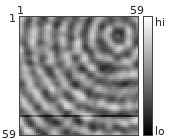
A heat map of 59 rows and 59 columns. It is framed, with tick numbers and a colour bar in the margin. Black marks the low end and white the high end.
Concentric rings centre on the top right. Row 50 differs from the rows beside it. No overall slope runs across the table. On average the colour sits 50% of the way up the scale.
